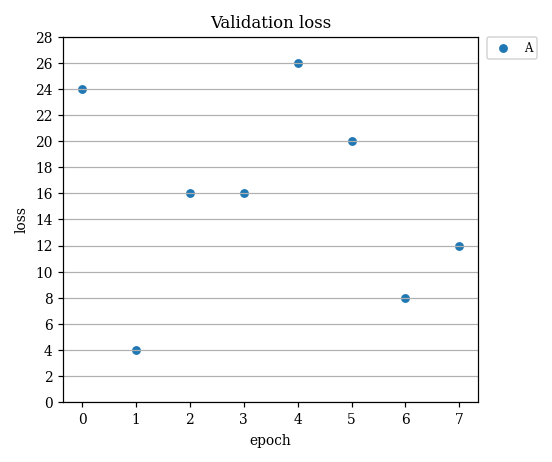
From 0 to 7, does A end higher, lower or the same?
lower
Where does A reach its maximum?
4
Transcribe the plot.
Title: Validation loss
x-axis: epoch, ticks 0 1 2 3 4 5 6 7
y-axis: loss, ticks 0 2 4 6 8 10 12 14 16 18 20 22 24 26 28
Legend: A
Values:
A: 24 4 16 16 26 20 8 12
